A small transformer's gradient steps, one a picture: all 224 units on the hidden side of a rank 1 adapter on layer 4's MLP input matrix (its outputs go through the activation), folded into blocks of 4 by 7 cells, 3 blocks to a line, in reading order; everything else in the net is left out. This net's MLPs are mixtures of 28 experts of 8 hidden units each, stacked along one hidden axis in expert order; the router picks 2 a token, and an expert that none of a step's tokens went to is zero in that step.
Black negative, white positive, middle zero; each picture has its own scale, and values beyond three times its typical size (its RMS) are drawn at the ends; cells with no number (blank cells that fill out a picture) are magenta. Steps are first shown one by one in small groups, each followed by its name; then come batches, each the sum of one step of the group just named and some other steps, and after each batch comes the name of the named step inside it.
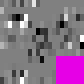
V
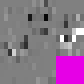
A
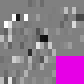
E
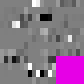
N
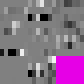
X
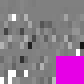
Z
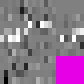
A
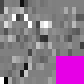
E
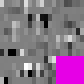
X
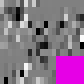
V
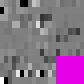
N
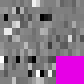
N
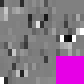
A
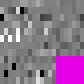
N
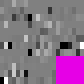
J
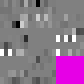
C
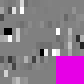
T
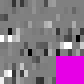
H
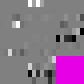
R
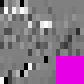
J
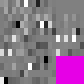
C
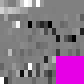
R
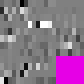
H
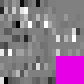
C
